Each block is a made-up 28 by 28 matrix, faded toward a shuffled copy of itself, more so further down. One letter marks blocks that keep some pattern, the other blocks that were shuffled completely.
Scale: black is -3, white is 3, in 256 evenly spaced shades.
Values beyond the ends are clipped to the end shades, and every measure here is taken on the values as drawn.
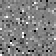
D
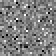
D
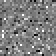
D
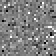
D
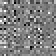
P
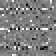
P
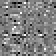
P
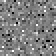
D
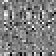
P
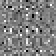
P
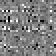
P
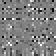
P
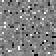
D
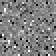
D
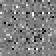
P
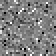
D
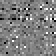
P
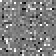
P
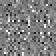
P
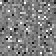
D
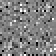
P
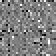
P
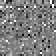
P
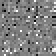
P
